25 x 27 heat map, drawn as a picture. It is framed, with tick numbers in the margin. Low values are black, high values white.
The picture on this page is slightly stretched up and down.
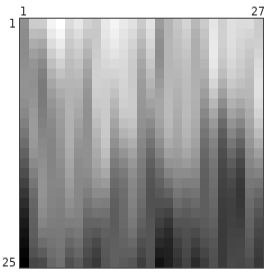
Values rise toward the top. No lone cell stands out from its neighbours. Streaks run downward.
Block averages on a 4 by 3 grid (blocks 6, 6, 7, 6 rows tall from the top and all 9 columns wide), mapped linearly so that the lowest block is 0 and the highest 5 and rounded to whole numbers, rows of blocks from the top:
4 5 5 / 3 4 4 / 2 2 1 / 1 0 0
